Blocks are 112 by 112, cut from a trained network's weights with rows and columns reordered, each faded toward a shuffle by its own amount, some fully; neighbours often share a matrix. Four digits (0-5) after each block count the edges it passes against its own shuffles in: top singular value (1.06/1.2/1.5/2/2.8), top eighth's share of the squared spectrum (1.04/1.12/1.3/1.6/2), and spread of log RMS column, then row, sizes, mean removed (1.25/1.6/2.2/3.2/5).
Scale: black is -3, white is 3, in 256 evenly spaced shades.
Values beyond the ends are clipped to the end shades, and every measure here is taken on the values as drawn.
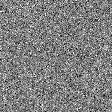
2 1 0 0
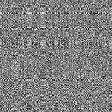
5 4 1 4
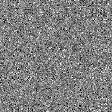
3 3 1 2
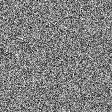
2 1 0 0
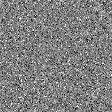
2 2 1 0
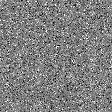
2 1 0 0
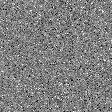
0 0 0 0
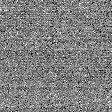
2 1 0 0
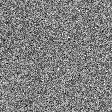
0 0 0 0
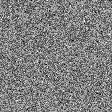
0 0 0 0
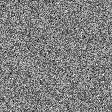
0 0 0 0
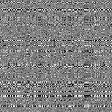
5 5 1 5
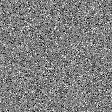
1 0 0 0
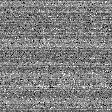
4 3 1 1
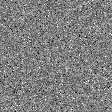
0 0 0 0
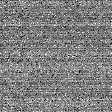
4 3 2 1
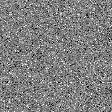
2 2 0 1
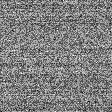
3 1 0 0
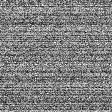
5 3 1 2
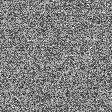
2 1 0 0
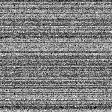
5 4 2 3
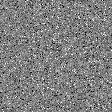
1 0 0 0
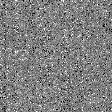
2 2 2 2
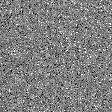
2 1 0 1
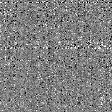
3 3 2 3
